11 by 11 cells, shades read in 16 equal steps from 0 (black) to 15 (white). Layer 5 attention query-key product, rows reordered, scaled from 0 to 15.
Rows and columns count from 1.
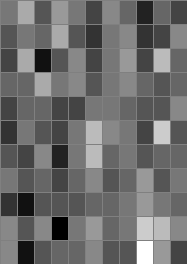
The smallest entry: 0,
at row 10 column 4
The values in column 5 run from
4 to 8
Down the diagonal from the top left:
7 7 1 7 4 11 6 6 9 11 4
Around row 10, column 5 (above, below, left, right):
5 6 0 9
